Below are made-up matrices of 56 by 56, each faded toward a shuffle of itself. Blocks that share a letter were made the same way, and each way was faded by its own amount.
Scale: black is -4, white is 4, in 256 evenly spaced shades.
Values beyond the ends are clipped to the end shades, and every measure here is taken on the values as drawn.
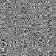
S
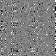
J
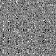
S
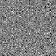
S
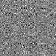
S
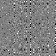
J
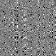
J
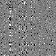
J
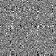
S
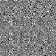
S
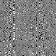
J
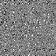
S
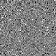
S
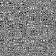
S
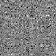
S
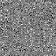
S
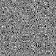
S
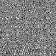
S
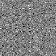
S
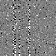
J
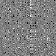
J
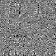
S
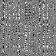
J
